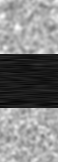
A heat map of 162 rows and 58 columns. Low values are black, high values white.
The table splits into 3 rows of 1 panel. Panel 1,1: high, blotchy. Panel 2,1: very low, streaked across, faint in contrast. Panel 3,1: high, blotchy.
